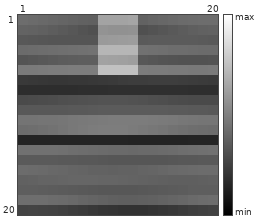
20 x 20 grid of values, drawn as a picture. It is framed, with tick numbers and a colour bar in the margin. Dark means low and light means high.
The grain runs across in streaks. The ninth with the highest average is the top middle. An odd patch, higher than its surroundings, sits in the top middle. Values change most from cell to cell in the top middle.
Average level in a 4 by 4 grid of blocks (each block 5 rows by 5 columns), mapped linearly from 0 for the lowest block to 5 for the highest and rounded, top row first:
2552 / 0110 / 2222 / 2112
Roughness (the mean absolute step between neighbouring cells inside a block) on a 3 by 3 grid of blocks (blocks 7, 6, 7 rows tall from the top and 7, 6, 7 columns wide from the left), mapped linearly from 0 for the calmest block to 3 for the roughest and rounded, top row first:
1 3 1 | 1 1 1 | 0 0 0
